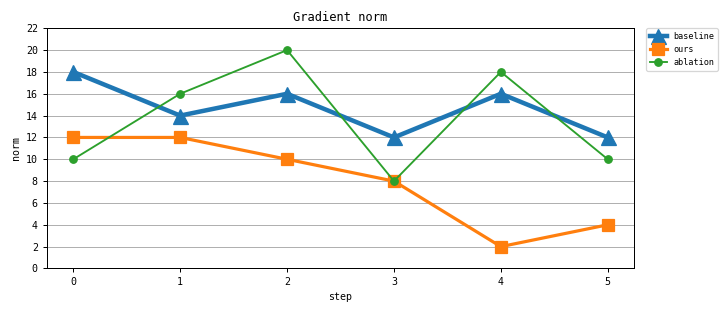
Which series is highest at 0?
baseline
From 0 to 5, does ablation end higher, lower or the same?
the same
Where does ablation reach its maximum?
2
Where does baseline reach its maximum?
0
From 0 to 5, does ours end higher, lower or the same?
lower
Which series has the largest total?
baseline
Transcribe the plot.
Title: Gradient norm
x-axis: step, ticks 0 1 2 3 4 5
y-axis: norm, ticks 0 2 4 6 8 10 12 14 16 18 20 22
Legend: baseline, ours, ablation
Values:
baseline: 18 14 16 12 16 12
ours: 12 12 10 8 2 4
ablation: 10 16 20 8 18 10
